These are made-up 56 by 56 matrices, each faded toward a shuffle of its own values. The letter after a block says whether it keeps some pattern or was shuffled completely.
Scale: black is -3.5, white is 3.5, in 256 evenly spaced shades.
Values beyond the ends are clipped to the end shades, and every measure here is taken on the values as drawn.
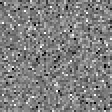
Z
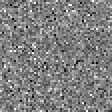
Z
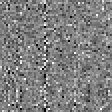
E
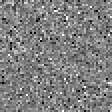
Z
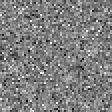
Z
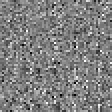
E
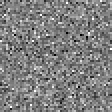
Z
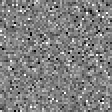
Z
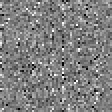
E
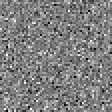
Z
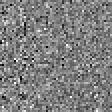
E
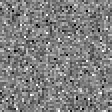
Z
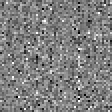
E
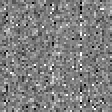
E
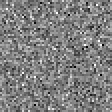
Z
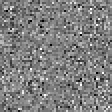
E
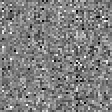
E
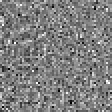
E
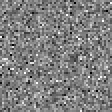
Z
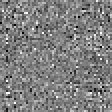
E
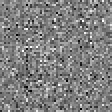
E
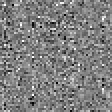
E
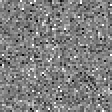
Z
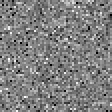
Z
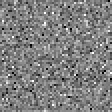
Z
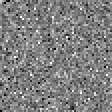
Z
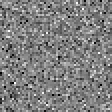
Z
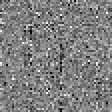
E
